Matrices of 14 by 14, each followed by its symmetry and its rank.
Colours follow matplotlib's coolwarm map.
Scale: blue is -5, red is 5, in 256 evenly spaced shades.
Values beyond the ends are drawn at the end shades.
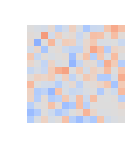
antisymmetric, full rank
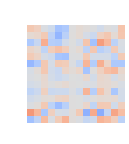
neither, rank three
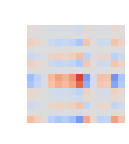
neither, rank one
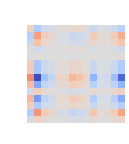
neither, rank one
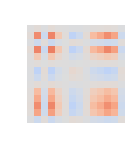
symmetric, rank one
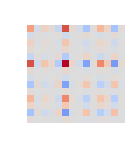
symmetric, rank one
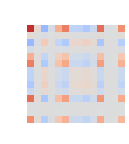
symmetric, rank one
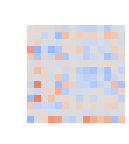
neither, rank three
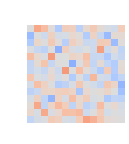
antisymmetric, full rank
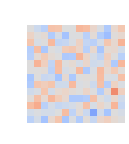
antisymmetric, full rank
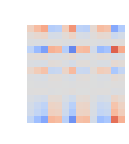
neither, rank one
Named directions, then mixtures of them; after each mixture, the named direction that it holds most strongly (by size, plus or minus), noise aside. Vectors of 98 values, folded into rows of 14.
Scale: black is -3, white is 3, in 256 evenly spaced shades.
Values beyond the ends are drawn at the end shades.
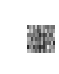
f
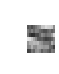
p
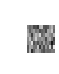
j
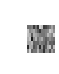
j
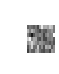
p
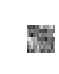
p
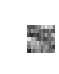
p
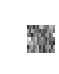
j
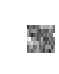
p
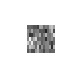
j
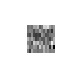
j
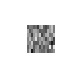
j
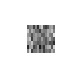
j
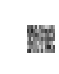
f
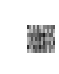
f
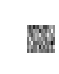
j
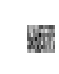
j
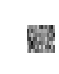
j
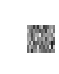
j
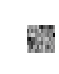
p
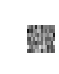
f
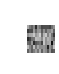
f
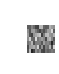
j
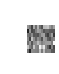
f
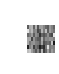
f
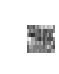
p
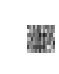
f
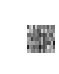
f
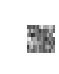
p
